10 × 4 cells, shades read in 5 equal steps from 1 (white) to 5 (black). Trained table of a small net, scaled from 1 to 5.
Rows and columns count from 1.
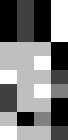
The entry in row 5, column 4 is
5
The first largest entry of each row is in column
1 1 1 4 4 4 1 4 2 4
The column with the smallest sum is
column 3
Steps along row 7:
down down up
